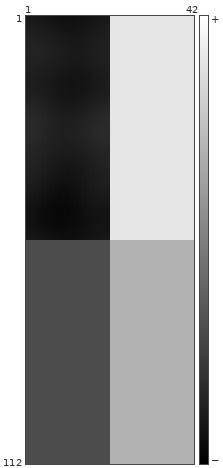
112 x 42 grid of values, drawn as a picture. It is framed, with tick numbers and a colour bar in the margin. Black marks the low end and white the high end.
The table splits into 2 rows of 2 panels. Panel 1,1: very low, smooth, faint in contrast. Panel 1,2: very high, flat. Panel 2,1: low, flat. Panel 2,2: high, flat.
